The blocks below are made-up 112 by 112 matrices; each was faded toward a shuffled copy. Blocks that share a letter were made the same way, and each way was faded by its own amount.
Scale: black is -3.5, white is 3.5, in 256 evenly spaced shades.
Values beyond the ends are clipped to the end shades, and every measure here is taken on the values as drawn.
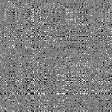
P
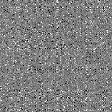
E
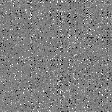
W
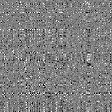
P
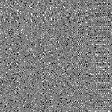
E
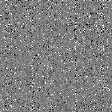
W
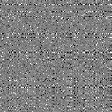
P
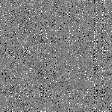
W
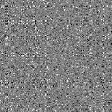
E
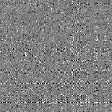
P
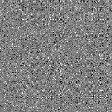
E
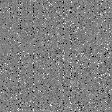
W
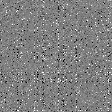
W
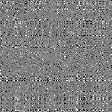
P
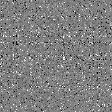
W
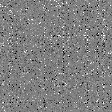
W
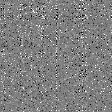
W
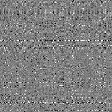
P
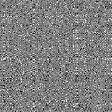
E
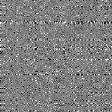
P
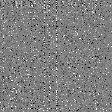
W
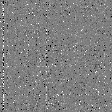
W
